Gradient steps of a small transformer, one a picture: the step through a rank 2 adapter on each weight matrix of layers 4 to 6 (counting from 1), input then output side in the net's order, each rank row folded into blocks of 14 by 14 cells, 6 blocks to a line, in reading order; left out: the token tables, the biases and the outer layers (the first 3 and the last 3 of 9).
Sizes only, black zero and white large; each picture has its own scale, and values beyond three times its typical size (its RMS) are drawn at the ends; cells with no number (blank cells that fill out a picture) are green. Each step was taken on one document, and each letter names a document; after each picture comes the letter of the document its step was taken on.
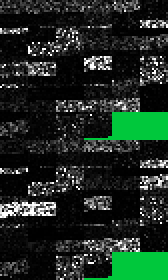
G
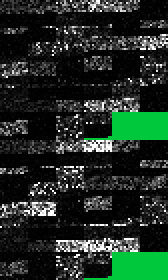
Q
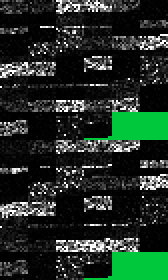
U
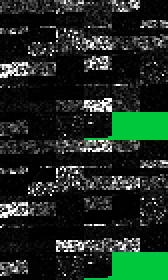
G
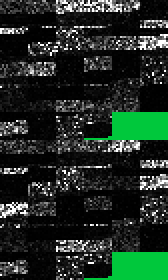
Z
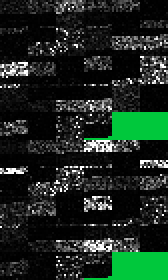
Q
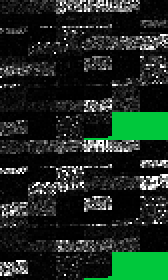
Q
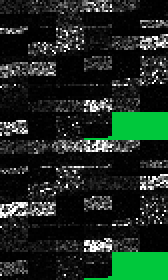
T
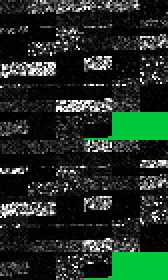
Z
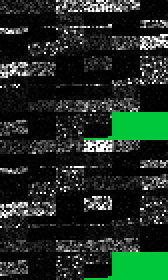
U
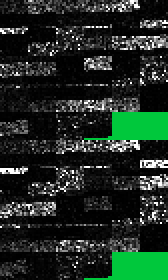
Z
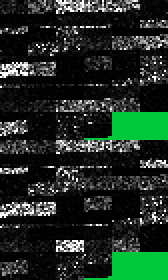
Z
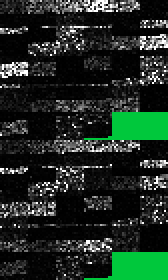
T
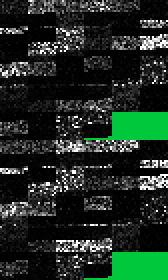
T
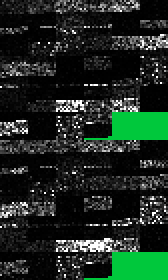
U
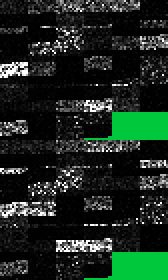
T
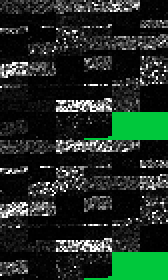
U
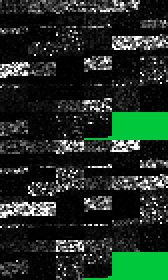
G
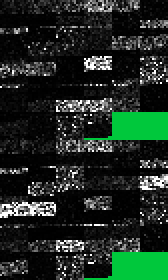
G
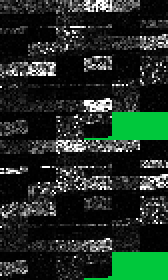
T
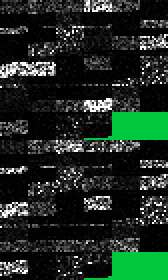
T
